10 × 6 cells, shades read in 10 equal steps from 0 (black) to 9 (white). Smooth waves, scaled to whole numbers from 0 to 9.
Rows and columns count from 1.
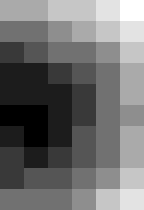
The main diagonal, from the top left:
6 4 4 3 4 5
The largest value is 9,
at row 1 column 6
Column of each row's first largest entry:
6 6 6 6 6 6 6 6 6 6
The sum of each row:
43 34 25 17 15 12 15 18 24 32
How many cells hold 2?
7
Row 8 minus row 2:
-2 -3 -3 -3 -3 -2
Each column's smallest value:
0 0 1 2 4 5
